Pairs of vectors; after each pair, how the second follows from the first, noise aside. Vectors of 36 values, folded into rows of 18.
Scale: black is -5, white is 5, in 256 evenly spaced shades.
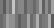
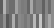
shuffled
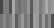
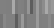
partly zeroed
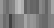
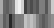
scaled up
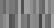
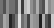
scaled up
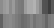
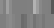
partly zeroed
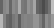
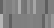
partly zeroed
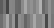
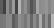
shuffled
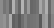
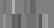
partly zeroed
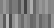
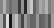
scaled up
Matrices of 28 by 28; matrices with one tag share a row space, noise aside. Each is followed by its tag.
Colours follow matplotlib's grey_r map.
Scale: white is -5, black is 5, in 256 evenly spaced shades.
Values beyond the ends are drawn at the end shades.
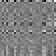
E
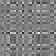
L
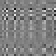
E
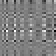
E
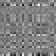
L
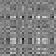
L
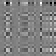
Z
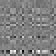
L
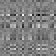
L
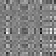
Z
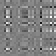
Z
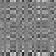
L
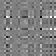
Z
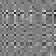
E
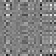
Z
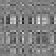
L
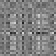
L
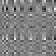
E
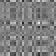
L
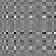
E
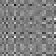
E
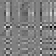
Z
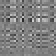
L
